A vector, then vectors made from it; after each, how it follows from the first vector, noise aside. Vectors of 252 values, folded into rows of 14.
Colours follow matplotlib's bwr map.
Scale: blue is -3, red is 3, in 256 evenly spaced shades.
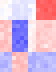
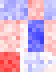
reversed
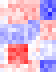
wrapped around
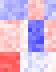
reversed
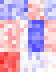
reversed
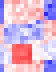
wrapped around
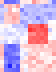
wrapped around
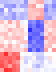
reversed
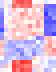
wrapped around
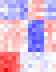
reversed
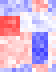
wrapped around
